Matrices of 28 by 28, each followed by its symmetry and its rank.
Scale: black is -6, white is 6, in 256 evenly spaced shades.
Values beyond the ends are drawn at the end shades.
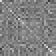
symmetric, rank five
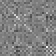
symmetric, rank five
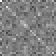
symmetric, rank five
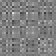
symmetric, rank two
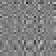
neither, rank three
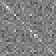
symmetric, rank five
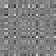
symmetric, rank two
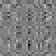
neither, rank three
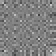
symmetric, rank three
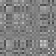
symmetric, rank two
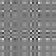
symmetric, rank one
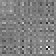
symmetric, rank three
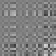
symmetric, rank two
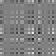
symmetric, rank one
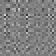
neither, rank three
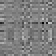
neither, rank three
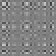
symmetric, rank two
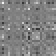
symmetric, rank three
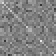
symmetric, rank five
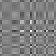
symmetric, rank one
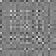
symmetric, rank three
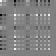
symmetric, rank one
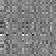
neither, rank three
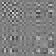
symmetric, rank three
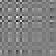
symmetric, rank one
